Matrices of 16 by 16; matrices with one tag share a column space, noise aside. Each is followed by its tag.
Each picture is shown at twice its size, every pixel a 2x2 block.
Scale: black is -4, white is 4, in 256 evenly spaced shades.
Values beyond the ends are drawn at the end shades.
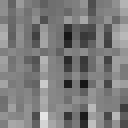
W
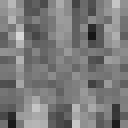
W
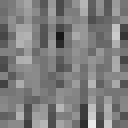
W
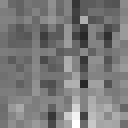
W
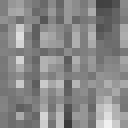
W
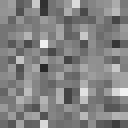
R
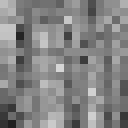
W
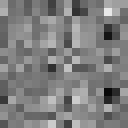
R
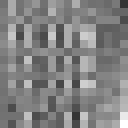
W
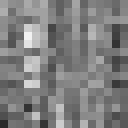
W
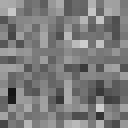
R
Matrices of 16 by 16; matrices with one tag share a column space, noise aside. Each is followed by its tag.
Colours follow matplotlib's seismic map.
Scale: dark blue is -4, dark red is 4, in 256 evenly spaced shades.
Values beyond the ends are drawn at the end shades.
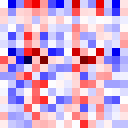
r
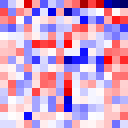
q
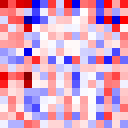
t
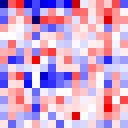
t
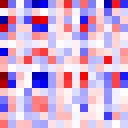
t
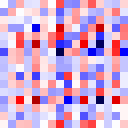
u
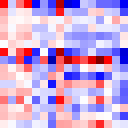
r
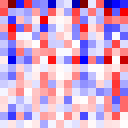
q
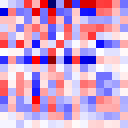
q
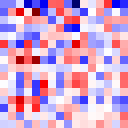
q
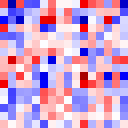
t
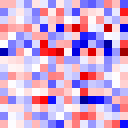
u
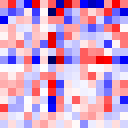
q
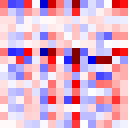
r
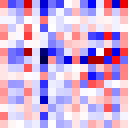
r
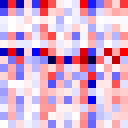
r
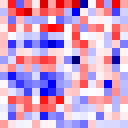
q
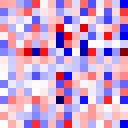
u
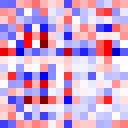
u
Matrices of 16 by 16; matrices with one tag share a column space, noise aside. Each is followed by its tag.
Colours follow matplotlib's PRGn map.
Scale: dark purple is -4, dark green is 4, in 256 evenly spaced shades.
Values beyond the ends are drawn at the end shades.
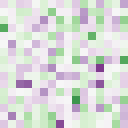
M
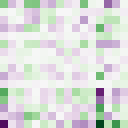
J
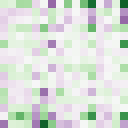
J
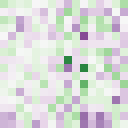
M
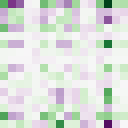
J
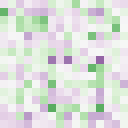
M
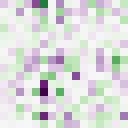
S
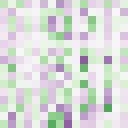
M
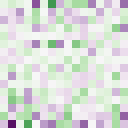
J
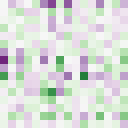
S
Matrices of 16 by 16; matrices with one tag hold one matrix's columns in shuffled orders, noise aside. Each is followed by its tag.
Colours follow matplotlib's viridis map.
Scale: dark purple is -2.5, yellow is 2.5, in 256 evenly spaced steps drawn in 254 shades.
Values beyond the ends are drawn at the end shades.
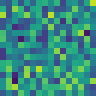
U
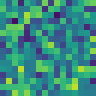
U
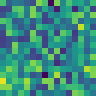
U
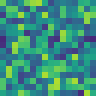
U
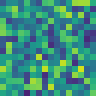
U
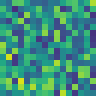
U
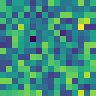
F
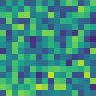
U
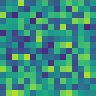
F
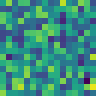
U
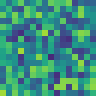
U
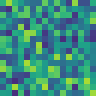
U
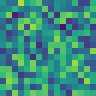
F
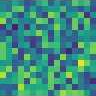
F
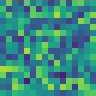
U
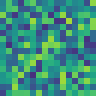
F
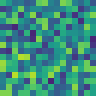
F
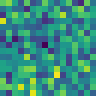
U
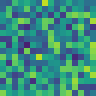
F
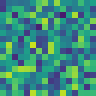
F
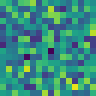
U
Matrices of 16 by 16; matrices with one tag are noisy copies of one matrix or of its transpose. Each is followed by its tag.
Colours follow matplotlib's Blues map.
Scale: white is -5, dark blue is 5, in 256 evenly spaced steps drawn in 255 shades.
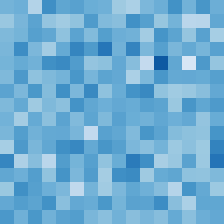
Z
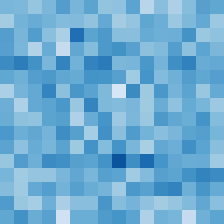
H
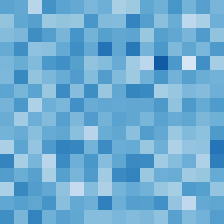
Z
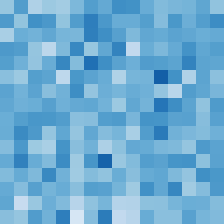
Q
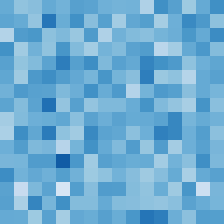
Z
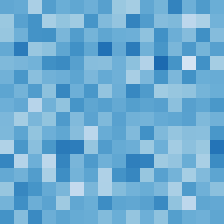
Z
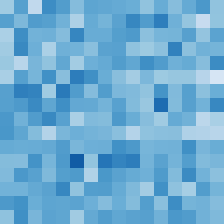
Q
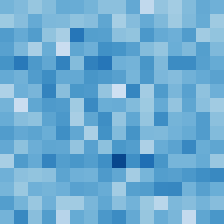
H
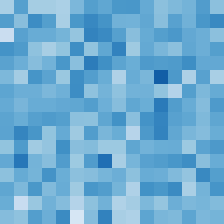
Q
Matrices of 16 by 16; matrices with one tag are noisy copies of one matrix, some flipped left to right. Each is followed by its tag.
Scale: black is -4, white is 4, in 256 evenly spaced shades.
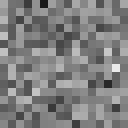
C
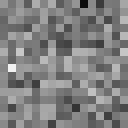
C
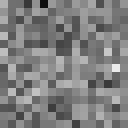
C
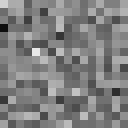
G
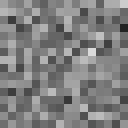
G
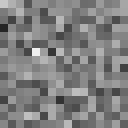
G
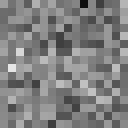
C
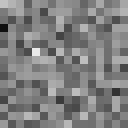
G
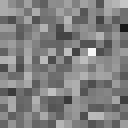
G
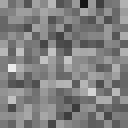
C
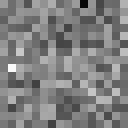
C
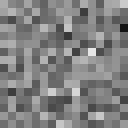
G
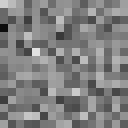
G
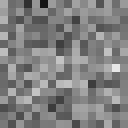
C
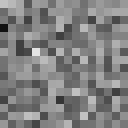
G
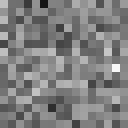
C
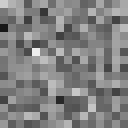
G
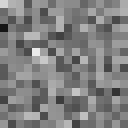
G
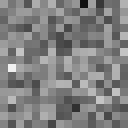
C
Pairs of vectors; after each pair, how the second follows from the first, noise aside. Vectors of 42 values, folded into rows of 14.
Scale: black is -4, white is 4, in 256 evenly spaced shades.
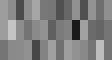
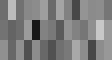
reversed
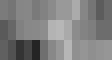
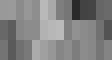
reversed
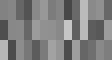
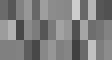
wrapped around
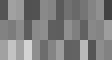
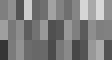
reversed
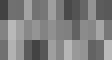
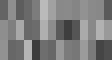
wrapped around
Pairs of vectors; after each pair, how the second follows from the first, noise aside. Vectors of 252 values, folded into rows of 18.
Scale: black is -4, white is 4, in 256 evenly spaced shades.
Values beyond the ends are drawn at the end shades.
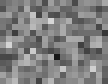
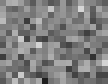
wrapped around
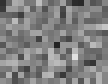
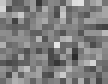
negated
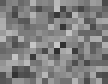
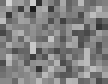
wrapped around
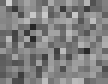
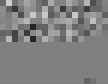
partly zeroed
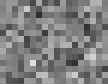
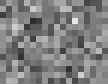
reversed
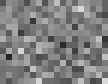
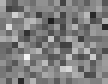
wrapped around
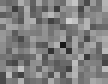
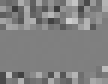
partly zeroed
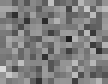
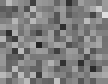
reversed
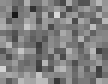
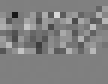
partly zeroed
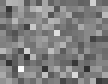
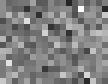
wrapped around
